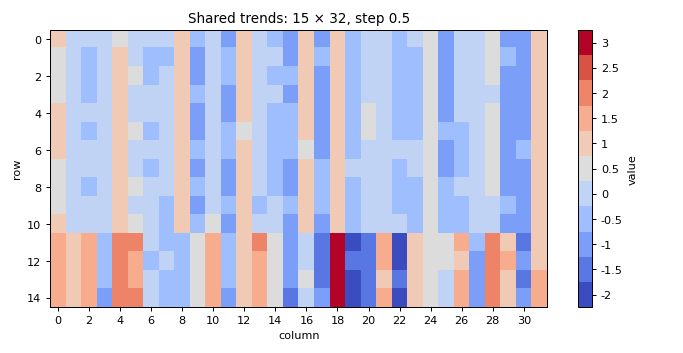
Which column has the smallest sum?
30
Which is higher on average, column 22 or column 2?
column 2
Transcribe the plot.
Title: Shared trends: 15 × 32, step 0.5
x-axis: column, ticks 0 2 4 6 8 10 12 14 16 18 20 22 24 26 28 30
y-axis: row, ticks 0 2 4 6 8 10 12 14 (0 at the top)
Colour bar: value, ticks -2 -1.5 -1 -0.5 0 0.5 1 1.5 2 2.5 3
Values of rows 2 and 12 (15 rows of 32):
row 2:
0.5 0 -0.5 0 1 0.5 -0.5 0 1 -1 0 -0.5 1 0 -0.5 -0.5 1 -1 1 -0.5 0 0 -0.5 -0.5 0.5 -1 0 0 0.5 -1 -1 1
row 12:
1.5 1 1.5 -0.5 2 1.5 -0.5 0 -0.5 0.5 1.5 -0.5 1 1.5 0.5 -1 0 -1.5 3 -1.5 -1.5 1.5 -2 1 0.5 0.5 1 -1 2 1.5 -1 1
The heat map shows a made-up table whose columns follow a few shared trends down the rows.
